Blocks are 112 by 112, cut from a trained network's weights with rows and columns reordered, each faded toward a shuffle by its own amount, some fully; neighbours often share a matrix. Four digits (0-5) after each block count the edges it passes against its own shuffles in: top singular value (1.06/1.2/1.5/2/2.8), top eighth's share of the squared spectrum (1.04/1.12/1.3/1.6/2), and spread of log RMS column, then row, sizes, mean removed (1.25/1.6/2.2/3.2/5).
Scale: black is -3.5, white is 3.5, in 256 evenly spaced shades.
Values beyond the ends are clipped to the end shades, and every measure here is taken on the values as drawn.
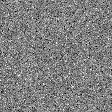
0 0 0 0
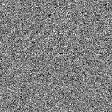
3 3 1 2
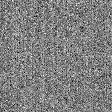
2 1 0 0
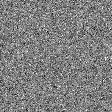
0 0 0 0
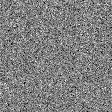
0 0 0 0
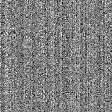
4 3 1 2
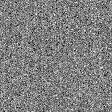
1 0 0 0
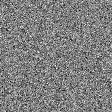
0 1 0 0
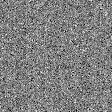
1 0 0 0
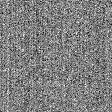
3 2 0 1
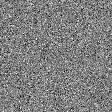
0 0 0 0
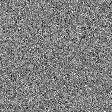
0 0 0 0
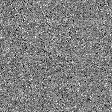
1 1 1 0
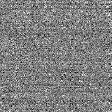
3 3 3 1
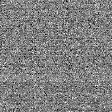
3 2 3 1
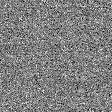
1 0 0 0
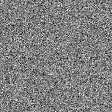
1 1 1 1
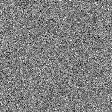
1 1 0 0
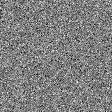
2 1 0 0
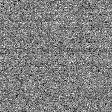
2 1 1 0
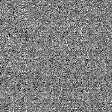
2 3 3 1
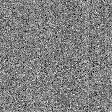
1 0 0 0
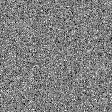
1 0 0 0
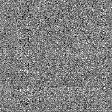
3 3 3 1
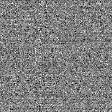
2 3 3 1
